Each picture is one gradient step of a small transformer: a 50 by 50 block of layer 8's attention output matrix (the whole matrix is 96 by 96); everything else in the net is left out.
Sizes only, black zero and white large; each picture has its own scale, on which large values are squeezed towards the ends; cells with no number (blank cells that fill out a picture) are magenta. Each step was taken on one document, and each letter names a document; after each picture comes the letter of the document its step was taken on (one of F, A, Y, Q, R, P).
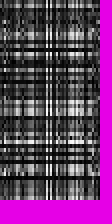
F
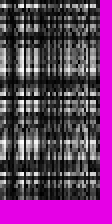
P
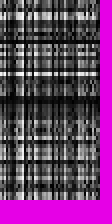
P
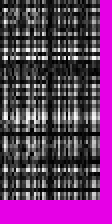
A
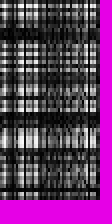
P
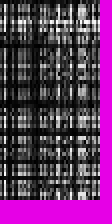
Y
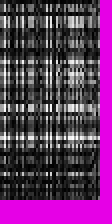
F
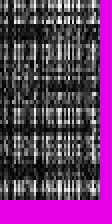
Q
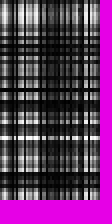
P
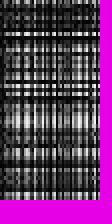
A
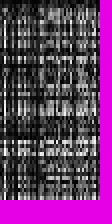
Y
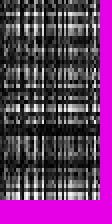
A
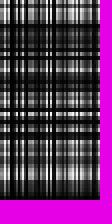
F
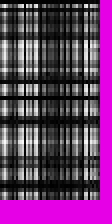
P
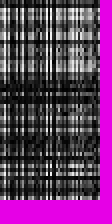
F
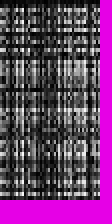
A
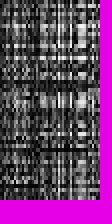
Q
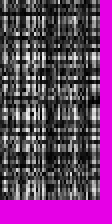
A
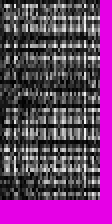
Q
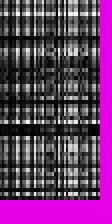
A
